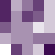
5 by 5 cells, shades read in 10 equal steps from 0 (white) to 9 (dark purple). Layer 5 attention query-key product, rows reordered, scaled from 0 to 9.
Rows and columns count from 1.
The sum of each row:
25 27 17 21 22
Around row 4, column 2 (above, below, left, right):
4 7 3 4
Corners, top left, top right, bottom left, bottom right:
8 2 0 9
